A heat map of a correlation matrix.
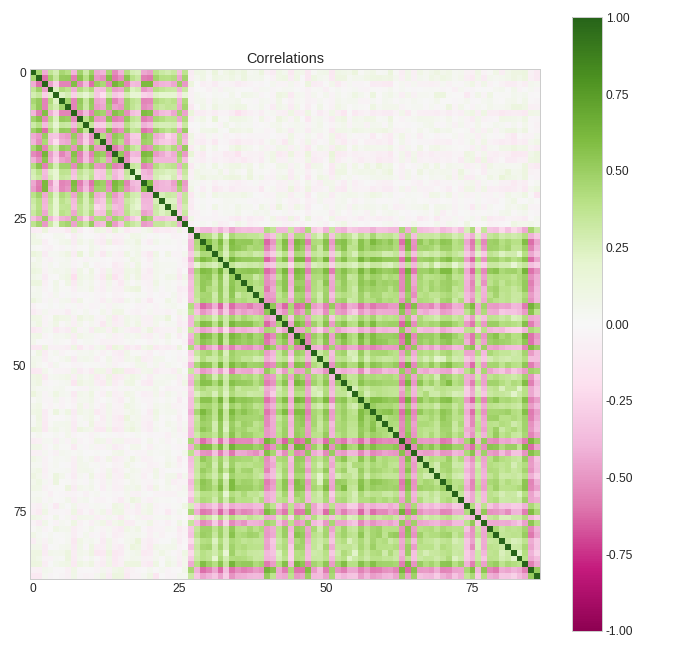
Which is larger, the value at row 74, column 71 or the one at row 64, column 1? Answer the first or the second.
the second
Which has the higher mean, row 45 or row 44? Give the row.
45
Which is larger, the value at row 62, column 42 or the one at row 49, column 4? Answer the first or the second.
the first
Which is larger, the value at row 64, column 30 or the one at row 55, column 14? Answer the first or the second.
the first
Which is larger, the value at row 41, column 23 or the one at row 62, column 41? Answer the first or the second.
the first
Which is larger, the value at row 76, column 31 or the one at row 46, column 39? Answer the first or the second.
the second
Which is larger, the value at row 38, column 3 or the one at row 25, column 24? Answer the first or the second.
the first
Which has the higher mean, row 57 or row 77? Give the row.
57
